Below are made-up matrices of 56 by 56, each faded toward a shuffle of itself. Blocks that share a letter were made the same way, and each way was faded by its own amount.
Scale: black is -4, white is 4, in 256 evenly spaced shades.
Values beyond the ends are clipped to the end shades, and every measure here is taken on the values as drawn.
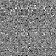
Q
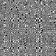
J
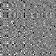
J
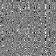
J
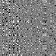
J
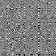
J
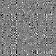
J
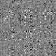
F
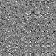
Q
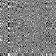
J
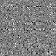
Q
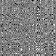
J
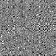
Q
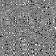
F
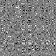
F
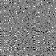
F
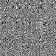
Q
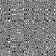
J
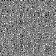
Q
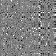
J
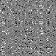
F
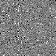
Q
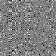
F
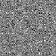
Q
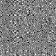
Q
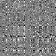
J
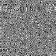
Q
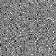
F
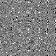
Q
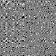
F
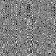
J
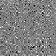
F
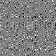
F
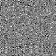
Q
